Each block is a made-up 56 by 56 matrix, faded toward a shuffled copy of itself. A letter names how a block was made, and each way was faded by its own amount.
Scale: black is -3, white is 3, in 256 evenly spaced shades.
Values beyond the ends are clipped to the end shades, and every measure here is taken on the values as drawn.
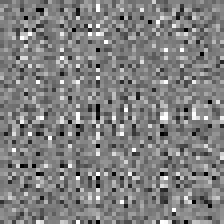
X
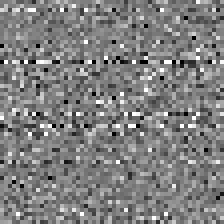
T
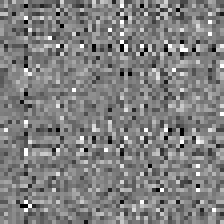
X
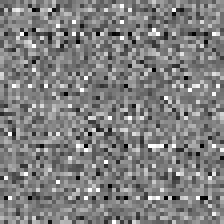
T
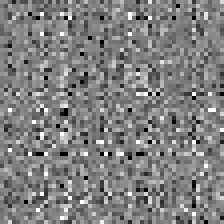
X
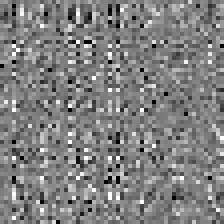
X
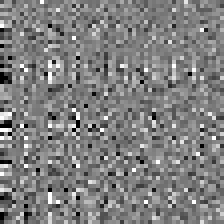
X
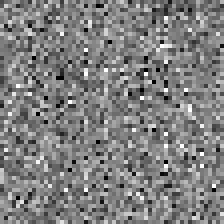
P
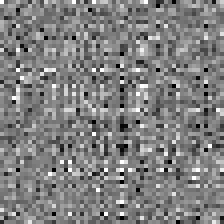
X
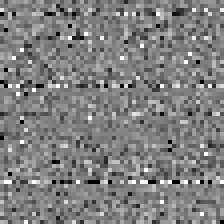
T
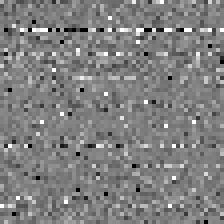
T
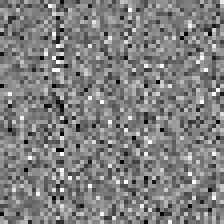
P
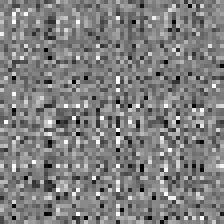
X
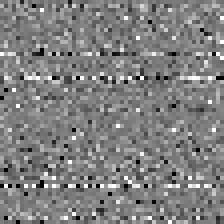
T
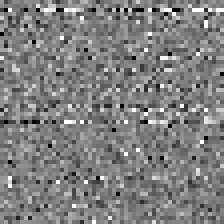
T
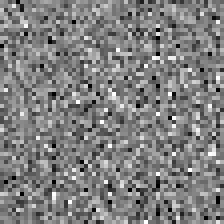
P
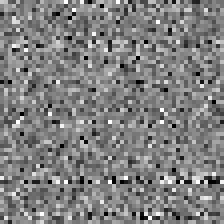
T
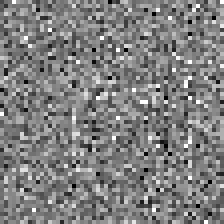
P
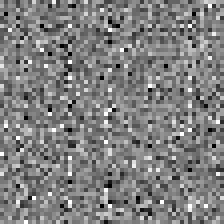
P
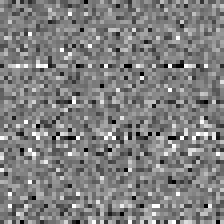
T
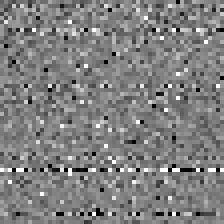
T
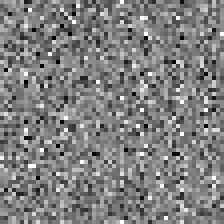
P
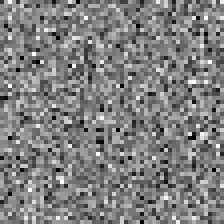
P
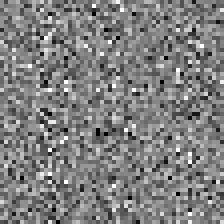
P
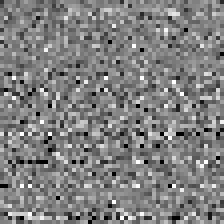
T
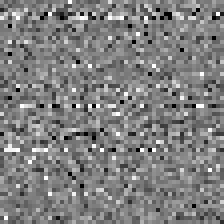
T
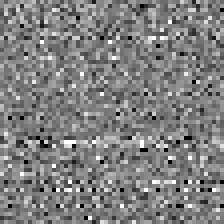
T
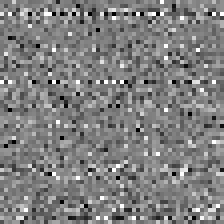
T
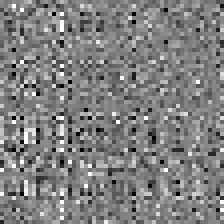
X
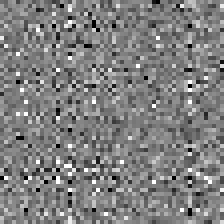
X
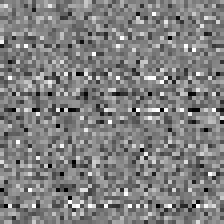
T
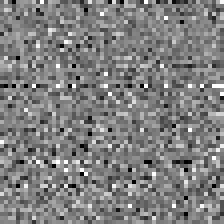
T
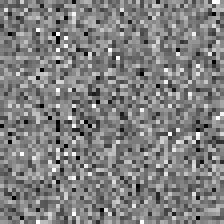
P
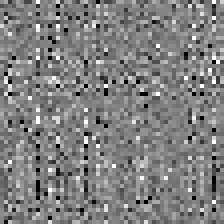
X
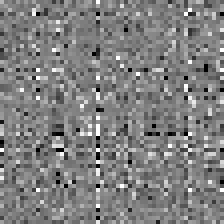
X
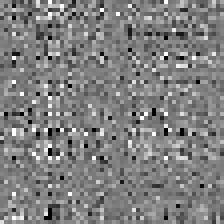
X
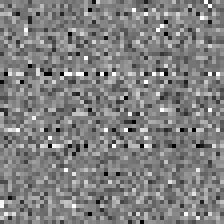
T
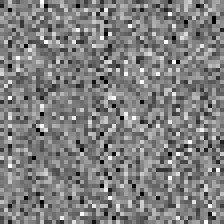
P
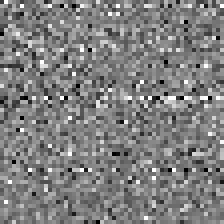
T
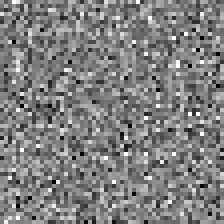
P
